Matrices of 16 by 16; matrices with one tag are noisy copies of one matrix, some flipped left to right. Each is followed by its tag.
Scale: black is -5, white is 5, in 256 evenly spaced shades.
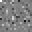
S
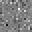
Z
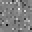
Z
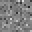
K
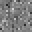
Z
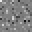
S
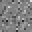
S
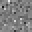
K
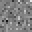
S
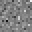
S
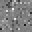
Z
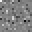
S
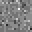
Z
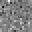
K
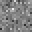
Z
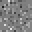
K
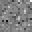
S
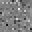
Z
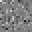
S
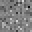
K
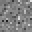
S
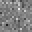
Z
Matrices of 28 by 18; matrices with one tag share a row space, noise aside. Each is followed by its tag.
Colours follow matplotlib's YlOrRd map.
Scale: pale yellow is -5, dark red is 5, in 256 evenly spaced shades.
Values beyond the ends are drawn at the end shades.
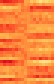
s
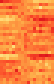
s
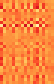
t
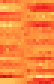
s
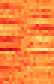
s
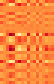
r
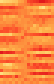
s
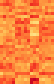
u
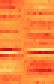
s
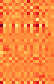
t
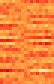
s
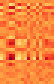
r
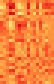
r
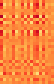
t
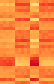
u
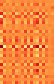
t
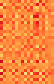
t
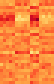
u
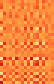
t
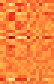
r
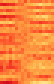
s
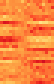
s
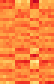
u
